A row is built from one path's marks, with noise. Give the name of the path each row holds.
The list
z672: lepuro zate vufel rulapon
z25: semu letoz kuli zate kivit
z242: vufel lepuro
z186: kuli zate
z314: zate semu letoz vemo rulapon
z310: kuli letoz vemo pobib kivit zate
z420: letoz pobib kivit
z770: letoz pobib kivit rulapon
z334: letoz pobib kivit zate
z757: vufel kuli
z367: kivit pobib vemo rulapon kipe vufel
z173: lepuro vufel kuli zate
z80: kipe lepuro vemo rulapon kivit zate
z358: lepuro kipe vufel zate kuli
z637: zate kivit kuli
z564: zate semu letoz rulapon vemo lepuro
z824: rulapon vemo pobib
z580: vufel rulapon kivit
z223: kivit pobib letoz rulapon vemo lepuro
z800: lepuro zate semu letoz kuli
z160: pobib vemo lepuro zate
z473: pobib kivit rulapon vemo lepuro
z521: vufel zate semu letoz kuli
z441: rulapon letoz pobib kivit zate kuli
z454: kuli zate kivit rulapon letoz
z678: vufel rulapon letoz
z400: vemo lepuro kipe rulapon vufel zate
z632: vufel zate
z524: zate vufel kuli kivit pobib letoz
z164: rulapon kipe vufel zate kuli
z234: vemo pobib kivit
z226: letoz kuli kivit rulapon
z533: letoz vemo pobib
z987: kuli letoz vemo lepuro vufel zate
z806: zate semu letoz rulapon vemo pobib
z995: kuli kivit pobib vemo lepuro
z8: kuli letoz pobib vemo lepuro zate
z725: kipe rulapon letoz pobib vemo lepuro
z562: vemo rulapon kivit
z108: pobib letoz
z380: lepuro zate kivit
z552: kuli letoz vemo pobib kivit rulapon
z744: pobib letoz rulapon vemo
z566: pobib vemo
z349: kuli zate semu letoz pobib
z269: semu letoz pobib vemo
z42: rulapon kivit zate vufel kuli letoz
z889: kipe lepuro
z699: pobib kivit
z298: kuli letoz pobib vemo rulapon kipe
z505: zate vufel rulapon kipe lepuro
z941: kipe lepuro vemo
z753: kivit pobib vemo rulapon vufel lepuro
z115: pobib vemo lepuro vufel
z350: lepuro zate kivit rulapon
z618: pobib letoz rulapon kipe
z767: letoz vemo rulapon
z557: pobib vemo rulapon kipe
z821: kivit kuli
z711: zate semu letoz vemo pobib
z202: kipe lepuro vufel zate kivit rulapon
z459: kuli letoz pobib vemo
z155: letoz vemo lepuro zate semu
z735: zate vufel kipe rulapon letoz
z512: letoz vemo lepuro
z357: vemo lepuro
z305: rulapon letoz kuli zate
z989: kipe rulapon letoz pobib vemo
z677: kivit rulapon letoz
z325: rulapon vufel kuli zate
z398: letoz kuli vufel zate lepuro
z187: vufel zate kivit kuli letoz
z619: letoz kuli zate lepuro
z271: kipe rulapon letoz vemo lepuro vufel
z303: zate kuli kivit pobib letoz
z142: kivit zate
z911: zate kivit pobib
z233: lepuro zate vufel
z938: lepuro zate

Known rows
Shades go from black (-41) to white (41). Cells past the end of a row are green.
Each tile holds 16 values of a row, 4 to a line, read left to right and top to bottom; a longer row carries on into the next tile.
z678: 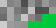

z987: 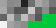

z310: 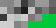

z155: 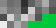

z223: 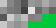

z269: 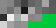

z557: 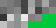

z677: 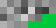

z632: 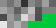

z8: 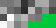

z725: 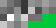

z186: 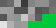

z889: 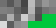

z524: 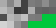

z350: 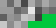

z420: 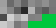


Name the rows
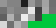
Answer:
z400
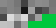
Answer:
z298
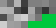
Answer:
z25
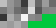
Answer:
z367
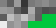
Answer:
z800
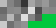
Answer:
z271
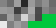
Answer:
z358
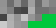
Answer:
z699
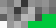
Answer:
z173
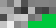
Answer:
z441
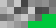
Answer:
z42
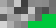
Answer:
z187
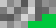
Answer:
z580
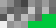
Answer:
z115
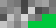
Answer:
z767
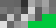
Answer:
z941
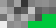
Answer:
z398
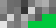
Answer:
z512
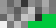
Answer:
z233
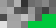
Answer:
z521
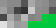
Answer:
z995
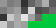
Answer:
z314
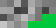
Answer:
z821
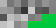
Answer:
z770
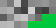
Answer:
z454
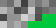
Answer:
z142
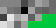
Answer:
z459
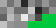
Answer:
z735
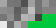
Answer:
z242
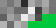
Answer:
z80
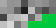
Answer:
z552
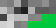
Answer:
z303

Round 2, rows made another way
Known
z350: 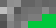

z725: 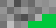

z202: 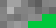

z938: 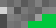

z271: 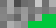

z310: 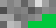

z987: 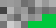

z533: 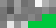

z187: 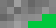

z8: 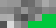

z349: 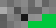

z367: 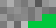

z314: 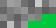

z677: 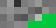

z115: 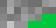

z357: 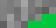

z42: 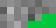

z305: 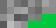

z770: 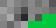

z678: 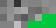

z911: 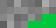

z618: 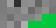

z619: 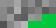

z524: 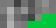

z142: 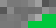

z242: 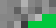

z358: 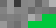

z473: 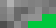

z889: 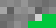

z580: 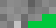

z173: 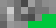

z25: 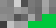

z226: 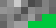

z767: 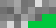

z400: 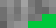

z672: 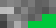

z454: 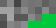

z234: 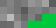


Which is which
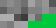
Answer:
z334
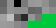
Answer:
z441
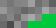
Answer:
z699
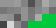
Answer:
z995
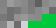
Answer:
z557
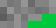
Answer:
z632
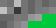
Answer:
z800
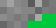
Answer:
z80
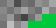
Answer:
z989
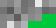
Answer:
z512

